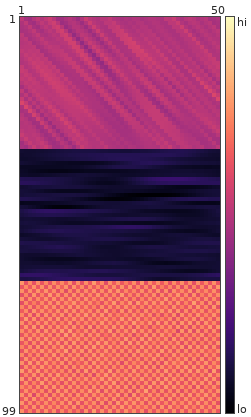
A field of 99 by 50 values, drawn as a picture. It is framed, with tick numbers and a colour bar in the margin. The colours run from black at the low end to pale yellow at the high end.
It is made of 3 by 1 panels. Panel 1,1: middling, slanting down to the right, faint in contrast. Panel 2,1: very low, streaked across, faint in contrast. Panel 3,1: high, checkered.
